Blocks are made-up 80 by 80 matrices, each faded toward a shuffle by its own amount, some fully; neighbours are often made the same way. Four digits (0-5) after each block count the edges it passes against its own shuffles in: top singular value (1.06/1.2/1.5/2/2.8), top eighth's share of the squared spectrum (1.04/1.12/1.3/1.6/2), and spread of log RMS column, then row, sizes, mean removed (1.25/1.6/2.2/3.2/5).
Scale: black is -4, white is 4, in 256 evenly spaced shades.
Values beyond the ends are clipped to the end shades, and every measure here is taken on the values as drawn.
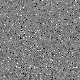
2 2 1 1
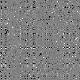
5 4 2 2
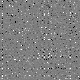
4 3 1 1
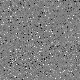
2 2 1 0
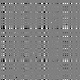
5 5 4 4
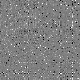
4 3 1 1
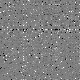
4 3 0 1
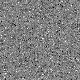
0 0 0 0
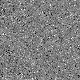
0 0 1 0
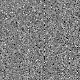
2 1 2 0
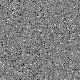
0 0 0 0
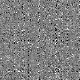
2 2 3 2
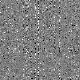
2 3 3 1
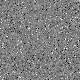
0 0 0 0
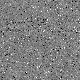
0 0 0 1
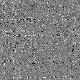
2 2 1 2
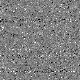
2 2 1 2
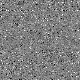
1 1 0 2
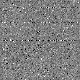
2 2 1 2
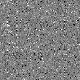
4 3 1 1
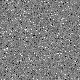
1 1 0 0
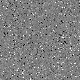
2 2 0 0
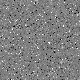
1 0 0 0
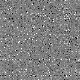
3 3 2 2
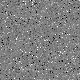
2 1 0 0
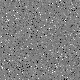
0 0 0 0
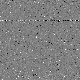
3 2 0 1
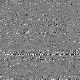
3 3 0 3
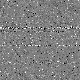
2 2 0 2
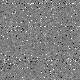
2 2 0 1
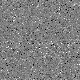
1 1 0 1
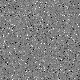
0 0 0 1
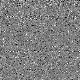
1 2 0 2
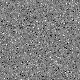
0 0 0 1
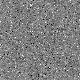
0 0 0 0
